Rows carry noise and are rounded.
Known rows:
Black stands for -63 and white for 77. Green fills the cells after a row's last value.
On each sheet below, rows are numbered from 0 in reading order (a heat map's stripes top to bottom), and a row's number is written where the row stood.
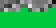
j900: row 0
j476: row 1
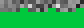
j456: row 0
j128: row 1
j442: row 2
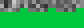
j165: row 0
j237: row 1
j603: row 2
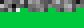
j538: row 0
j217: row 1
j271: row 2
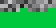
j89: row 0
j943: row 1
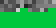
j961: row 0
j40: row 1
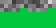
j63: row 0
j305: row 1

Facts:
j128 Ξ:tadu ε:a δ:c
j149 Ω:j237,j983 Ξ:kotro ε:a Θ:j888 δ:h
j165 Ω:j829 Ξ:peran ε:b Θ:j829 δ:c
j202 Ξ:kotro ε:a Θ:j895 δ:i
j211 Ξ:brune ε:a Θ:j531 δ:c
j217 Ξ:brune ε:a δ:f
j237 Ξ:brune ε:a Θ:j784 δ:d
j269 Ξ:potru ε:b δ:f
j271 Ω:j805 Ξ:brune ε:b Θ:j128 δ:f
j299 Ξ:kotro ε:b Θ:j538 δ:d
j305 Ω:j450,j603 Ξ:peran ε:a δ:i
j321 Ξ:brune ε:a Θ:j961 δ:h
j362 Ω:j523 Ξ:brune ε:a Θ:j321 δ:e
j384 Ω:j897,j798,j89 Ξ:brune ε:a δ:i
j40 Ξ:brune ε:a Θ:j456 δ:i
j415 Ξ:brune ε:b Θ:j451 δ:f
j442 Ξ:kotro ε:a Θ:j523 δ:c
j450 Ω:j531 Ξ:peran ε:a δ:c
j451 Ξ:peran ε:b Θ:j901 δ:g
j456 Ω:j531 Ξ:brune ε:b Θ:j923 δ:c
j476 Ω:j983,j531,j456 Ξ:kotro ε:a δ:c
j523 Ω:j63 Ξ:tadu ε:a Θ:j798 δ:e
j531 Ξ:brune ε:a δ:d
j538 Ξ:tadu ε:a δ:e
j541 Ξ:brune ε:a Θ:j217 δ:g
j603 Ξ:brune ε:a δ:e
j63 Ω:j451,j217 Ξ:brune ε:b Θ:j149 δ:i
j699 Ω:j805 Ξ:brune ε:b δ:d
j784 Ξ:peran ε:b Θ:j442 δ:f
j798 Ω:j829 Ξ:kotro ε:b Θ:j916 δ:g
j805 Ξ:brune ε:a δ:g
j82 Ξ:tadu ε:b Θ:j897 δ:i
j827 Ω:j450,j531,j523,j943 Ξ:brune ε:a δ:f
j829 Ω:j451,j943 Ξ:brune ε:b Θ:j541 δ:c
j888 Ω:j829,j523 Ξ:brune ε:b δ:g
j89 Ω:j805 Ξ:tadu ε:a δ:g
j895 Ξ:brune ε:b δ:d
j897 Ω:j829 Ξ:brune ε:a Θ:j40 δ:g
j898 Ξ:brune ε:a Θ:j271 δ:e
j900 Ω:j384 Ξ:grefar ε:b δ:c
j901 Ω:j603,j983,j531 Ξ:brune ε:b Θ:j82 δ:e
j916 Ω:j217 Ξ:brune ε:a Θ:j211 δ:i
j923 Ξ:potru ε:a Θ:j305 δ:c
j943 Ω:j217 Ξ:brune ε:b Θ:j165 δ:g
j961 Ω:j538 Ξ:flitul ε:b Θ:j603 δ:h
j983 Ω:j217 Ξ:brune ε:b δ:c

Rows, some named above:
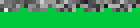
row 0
j923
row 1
j451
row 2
j89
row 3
j523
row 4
j89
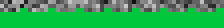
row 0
j149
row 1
j900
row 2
j451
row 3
j271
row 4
j271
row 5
j805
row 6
j699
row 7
j531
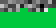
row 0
j82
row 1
j538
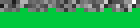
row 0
j916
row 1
j603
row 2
j321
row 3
j202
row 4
j798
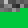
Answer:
j531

